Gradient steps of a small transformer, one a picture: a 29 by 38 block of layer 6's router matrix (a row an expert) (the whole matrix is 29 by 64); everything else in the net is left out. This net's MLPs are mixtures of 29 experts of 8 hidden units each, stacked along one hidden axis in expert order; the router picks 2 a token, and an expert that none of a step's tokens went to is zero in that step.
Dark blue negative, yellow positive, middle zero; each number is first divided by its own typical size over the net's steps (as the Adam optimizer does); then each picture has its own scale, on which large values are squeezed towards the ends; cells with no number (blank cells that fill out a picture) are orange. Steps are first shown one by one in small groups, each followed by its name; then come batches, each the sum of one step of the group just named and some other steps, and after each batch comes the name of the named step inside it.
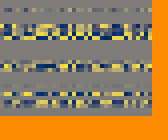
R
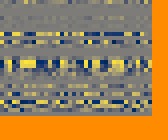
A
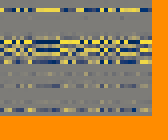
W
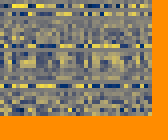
A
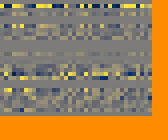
R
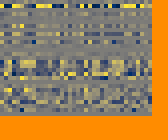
A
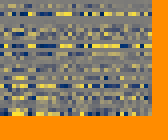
R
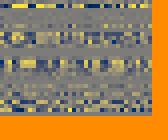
A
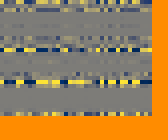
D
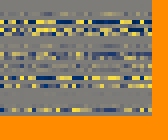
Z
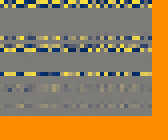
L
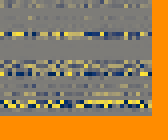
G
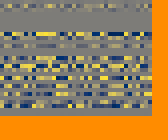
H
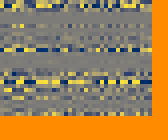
D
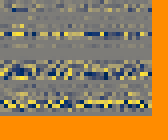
G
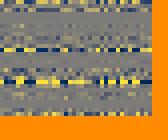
D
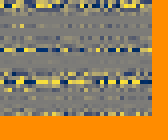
D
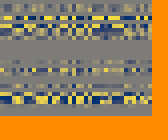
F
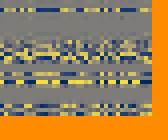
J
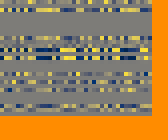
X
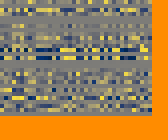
X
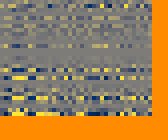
F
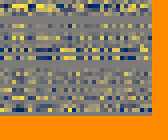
X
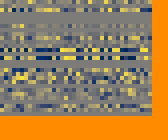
X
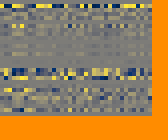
F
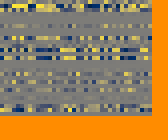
X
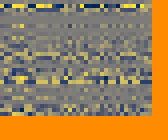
J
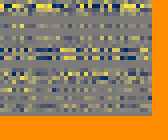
X
